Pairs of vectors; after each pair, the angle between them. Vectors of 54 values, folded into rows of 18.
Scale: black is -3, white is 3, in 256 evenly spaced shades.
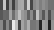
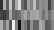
partly aligned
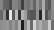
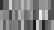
partly opposed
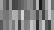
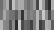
nearly opposite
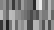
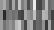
partly opposed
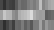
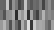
orthogonal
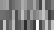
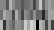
nearly opposite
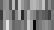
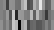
orthogonal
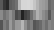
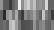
partly aligned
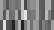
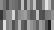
partly aligned
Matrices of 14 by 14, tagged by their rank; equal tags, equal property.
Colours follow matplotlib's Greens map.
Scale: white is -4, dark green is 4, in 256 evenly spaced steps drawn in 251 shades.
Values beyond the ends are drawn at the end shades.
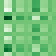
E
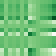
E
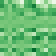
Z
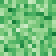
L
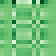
E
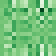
Z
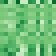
Z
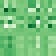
Z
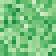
L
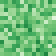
L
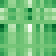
E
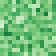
L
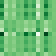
E
